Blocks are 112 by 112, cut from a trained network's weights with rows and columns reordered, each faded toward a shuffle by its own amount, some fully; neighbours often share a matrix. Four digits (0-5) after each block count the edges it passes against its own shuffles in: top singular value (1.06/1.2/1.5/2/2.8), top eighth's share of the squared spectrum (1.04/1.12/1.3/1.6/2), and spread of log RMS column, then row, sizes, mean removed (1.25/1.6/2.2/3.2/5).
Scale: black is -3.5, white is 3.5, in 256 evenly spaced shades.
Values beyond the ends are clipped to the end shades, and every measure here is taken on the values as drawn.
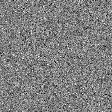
2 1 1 1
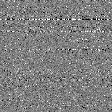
4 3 0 3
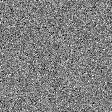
0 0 0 0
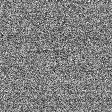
1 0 0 0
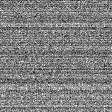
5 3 1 2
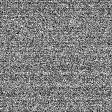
3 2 0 0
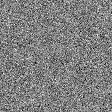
0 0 0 0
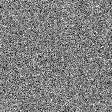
0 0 0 0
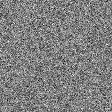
0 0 0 0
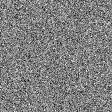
0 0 0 0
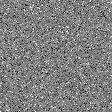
2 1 0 1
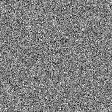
1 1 0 0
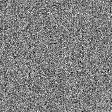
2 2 0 1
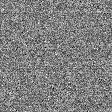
1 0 0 0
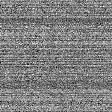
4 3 1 1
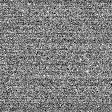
3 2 0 0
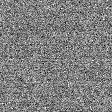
1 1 0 0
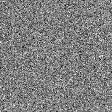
1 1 0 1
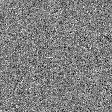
1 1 0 0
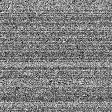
4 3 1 1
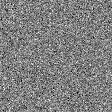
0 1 0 0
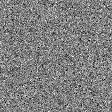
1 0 0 0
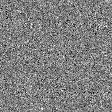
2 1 0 2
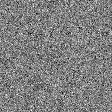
0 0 0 1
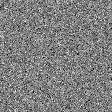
1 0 0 0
